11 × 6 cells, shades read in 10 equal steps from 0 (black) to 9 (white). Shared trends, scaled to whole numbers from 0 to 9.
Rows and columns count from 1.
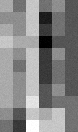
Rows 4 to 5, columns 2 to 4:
6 6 0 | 5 7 2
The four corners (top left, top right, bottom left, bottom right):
6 3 4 4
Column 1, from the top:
6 5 6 7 6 6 6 6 6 5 4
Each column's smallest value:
4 2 6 0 3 3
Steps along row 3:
down up down up down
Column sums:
63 49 79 32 52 36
